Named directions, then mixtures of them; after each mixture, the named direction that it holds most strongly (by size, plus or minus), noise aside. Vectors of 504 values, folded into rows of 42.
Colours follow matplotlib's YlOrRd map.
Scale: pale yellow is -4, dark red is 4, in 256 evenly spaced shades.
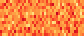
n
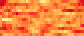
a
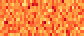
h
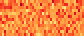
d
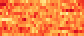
a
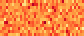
h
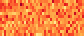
d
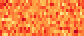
n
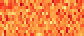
d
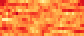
a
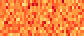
h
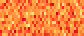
n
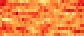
a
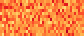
d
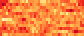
a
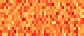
n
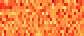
d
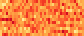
n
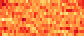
a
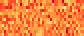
d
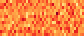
n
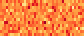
h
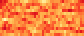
a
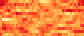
a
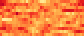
a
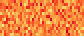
d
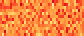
d
